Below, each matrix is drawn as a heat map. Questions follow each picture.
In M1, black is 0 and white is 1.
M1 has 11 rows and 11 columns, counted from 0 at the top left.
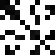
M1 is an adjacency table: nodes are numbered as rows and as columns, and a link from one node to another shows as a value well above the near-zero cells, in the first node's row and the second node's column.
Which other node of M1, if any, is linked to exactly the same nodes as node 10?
node 6
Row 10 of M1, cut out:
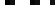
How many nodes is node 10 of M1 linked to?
6
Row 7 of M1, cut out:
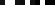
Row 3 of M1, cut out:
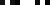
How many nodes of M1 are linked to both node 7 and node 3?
3
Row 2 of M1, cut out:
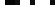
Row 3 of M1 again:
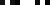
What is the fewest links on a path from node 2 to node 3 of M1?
2
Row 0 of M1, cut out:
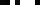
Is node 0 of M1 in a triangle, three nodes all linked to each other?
yes
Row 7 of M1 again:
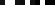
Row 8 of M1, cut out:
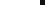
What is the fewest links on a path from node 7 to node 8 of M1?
1
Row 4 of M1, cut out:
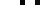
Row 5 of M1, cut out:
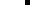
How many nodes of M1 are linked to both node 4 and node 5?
8
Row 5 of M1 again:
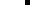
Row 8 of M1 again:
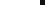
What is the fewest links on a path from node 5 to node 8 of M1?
1
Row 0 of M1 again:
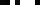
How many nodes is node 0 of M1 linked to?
7
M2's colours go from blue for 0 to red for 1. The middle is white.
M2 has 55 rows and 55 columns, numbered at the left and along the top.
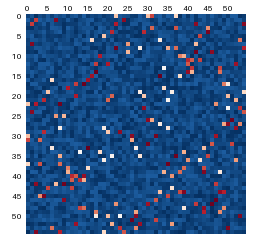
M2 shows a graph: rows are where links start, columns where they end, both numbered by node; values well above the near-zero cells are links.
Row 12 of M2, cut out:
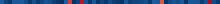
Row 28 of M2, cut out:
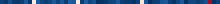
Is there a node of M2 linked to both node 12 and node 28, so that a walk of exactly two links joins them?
yes
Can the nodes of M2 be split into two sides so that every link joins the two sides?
no
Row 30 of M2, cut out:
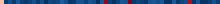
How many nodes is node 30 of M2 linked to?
4
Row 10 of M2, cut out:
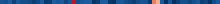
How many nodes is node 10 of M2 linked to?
3
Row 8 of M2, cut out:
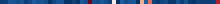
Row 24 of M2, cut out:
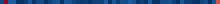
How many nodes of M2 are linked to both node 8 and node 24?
1
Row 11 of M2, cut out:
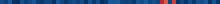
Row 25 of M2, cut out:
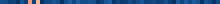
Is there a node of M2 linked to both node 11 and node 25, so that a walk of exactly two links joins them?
no
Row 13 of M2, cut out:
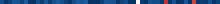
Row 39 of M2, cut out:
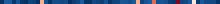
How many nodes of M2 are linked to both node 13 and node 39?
2
